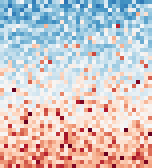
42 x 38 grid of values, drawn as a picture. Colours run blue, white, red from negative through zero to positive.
Odd rows or columns: none. Grain: fine. Slope: up to the bottom. Stripes: none.
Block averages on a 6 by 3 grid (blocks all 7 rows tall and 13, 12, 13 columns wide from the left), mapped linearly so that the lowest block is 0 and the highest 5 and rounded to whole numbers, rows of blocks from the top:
000
111
222
333
444
555
